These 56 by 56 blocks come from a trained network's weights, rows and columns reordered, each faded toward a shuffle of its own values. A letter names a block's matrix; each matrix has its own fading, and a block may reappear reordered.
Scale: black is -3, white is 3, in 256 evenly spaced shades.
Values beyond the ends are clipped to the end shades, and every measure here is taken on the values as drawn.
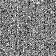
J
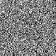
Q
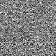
Q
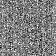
J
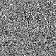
Q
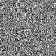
Q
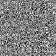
Q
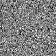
Q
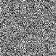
Q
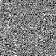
Q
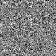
Q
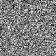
Q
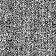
J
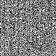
J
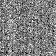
J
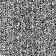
J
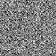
Q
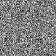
Q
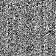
J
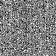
J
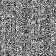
J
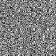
Q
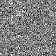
Q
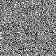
Q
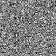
Q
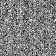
J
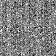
J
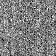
J
